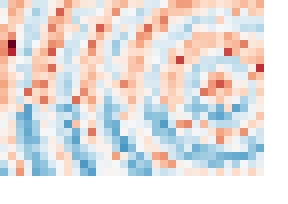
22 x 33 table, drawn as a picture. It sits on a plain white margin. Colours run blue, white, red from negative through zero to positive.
The top part is higher, up to a seam about 60% of the way down. Rings spread out from the middle right. No row or column stands out. The values follow a bell shape.
